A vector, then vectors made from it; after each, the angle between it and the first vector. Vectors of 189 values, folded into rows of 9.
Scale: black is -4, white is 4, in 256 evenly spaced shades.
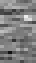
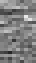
nearly parallel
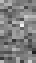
partly aligned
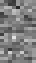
partly opposed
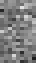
partly aligned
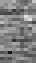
nearly parallel
